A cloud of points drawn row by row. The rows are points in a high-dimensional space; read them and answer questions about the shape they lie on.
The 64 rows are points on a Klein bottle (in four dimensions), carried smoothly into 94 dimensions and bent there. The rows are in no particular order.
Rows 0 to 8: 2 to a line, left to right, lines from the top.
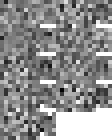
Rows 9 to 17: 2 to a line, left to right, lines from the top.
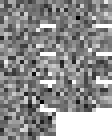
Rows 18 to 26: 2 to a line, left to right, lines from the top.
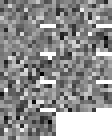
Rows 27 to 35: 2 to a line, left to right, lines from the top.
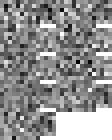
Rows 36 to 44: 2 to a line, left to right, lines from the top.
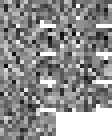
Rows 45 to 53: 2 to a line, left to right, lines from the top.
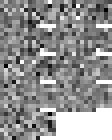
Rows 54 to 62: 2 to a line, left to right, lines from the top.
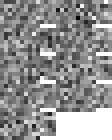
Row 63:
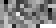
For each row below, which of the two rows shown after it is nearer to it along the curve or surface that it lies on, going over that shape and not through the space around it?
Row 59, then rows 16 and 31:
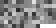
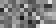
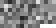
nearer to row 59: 31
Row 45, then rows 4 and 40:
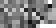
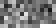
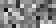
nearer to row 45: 4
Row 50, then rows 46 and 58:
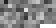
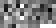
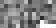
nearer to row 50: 46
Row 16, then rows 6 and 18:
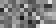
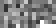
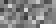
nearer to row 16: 6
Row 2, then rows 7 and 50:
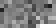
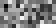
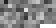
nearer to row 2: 7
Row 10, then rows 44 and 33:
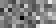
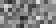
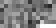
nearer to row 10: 33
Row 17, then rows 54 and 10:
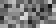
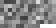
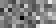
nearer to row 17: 10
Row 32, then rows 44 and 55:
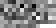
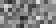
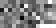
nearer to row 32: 55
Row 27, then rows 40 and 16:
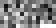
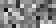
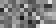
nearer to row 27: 40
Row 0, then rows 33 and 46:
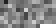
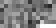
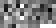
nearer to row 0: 46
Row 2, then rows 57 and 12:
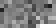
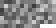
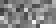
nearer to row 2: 57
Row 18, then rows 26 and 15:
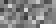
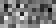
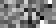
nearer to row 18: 26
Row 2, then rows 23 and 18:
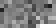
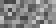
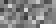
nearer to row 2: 23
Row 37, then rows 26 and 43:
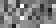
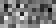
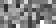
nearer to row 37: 26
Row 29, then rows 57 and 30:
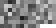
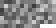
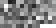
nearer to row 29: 30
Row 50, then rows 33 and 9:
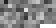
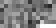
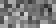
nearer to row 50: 9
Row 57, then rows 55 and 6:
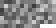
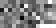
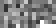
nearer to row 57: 55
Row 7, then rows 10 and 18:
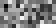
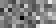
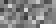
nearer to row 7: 10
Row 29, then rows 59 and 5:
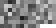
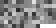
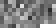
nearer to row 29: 59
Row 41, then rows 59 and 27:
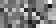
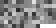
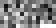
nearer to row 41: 27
